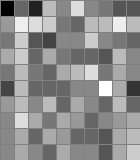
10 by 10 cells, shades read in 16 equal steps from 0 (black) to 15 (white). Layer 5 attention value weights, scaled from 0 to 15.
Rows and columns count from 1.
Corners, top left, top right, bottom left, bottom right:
0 5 8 12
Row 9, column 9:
10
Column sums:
70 110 71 83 81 85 86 77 97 80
